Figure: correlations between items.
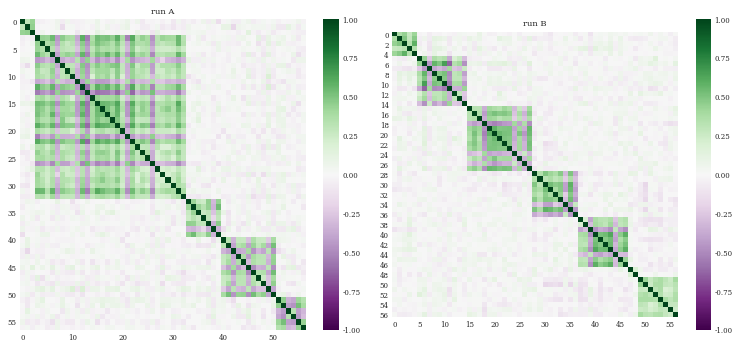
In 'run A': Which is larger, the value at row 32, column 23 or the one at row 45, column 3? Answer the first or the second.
the first
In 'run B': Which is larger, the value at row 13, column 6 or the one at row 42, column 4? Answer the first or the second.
the first
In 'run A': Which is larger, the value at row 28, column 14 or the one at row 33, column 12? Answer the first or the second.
the first
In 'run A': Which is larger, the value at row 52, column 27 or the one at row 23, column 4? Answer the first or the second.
the second
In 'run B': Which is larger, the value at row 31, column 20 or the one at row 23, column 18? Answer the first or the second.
the first
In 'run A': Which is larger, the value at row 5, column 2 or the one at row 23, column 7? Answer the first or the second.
the first
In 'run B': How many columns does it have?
57
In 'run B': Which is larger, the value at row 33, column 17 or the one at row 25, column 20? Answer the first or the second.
the second
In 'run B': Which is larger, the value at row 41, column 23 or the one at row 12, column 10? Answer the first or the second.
the second
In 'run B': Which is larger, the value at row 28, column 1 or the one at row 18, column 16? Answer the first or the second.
the first
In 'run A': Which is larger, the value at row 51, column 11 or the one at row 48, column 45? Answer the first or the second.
the first
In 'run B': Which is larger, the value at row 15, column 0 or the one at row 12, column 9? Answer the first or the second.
the second
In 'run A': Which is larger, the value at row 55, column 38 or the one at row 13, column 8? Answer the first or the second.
the first
